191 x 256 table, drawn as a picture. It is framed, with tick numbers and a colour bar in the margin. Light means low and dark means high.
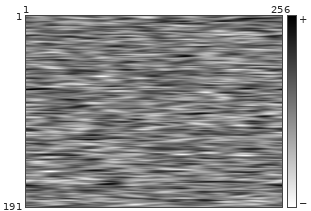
Grain: streaks across. Slope: none. Average level on the scale: 50%. Histogram: bell-shaped. Mirror symmetry: none.
